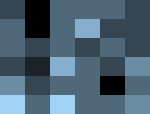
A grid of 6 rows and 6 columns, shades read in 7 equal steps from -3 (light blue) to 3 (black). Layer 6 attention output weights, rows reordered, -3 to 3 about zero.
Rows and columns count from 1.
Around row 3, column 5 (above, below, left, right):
1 1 1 1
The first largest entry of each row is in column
2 2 2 2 5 2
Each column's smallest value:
-3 0 -3 -2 0 -1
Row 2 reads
0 3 0 -2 1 1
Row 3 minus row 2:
0 -2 0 3 -1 0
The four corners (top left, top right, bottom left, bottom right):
1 1 -3 -1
